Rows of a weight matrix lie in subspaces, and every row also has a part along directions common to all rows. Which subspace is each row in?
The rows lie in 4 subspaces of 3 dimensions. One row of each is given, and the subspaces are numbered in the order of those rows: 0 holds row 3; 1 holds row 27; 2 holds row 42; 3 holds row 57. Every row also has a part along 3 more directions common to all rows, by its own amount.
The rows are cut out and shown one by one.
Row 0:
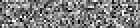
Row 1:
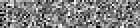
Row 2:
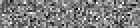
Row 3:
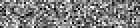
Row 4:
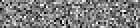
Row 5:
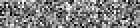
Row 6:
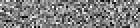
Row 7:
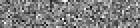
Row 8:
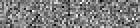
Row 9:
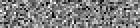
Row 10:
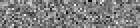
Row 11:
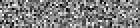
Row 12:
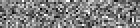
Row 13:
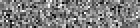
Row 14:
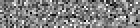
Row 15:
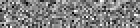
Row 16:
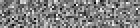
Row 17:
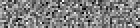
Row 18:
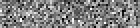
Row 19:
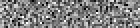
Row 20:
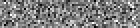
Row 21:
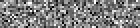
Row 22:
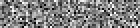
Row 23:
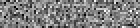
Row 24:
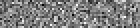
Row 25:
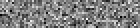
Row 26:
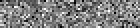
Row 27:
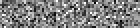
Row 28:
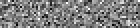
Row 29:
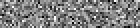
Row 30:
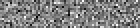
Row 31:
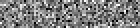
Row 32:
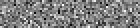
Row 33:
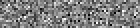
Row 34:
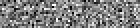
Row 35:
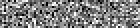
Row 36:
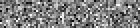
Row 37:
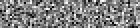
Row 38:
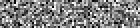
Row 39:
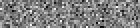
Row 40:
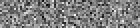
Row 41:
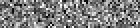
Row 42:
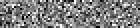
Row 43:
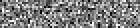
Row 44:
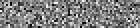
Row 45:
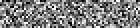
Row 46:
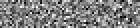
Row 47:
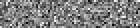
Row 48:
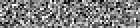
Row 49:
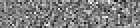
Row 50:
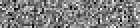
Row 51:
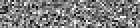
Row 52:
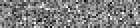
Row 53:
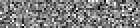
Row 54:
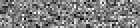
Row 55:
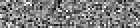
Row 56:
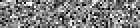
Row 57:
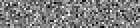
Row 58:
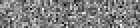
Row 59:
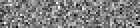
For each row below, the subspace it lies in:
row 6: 0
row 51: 0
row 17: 2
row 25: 0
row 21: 1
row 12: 0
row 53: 0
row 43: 3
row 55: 2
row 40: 3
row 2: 1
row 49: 0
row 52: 1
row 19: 2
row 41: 1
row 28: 0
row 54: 0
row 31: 1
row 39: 3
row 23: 2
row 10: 1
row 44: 3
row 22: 1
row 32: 0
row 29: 0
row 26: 2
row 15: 2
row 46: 0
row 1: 2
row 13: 3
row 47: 0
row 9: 2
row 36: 1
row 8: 3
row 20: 2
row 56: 1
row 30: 3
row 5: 2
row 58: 1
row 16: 1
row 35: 2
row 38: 2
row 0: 3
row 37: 1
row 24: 0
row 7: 3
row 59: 2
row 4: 3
